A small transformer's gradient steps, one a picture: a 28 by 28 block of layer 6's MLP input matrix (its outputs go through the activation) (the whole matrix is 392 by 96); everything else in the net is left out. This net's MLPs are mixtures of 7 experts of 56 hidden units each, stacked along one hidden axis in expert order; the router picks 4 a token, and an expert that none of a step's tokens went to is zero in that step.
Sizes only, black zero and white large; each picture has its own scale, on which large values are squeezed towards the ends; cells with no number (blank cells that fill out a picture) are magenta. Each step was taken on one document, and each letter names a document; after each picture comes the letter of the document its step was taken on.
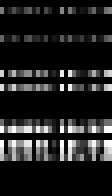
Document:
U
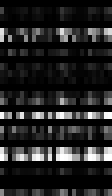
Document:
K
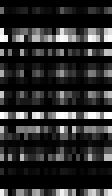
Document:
K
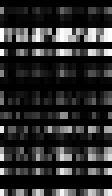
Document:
K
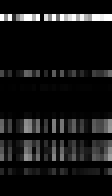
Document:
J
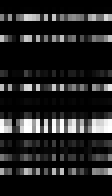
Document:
J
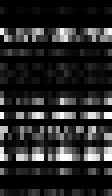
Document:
K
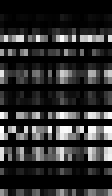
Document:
K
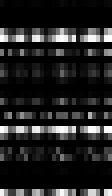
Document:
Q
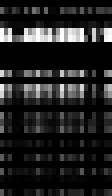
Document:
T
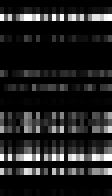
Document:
J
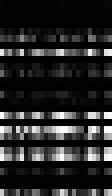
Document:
Q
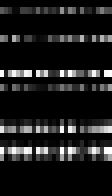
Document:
U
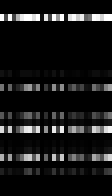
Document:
J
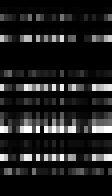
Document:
J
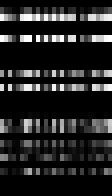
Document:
J
